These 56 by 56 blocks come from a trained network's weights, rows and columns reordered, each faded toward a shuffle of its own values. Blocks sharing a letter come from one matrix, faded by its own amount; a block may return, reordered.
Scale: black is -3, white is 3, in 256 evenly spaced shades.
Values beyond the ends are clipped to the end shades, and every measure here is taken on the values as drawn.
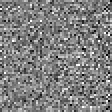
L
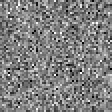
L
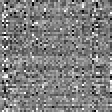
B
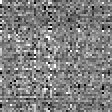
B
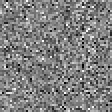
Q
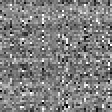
B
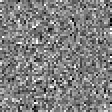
L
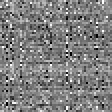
B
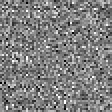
L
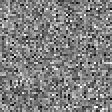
Q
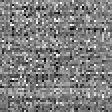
B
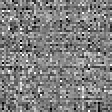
B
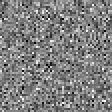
Q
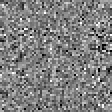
Q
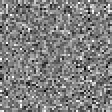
L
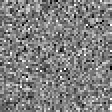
Q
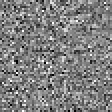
L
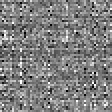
B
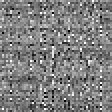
B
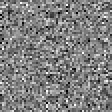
L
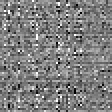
B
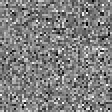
L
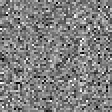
Q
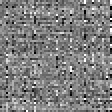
B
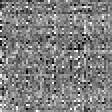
B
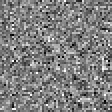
Q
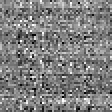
B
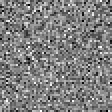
Q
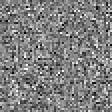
Q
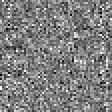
L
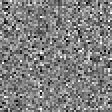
L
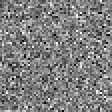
Q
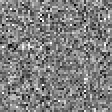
L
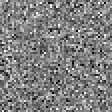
Q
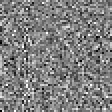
L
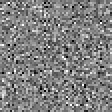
Q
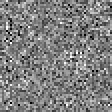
L
